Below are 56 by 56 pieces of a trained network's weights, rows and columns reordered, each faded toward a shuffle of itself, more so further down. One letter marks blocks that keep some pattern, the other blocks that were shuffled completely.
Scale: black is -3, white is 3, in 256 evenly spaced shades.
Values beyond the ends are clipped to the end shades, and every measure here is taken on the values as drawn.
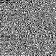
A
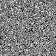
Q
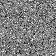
Q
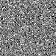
A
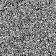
Q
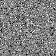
A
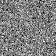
Q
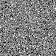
Q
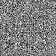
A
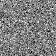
Q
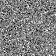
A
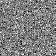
A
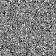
A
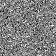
Q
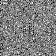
A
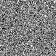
Q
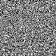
A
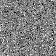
Q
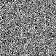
Q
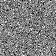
Q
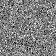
Q
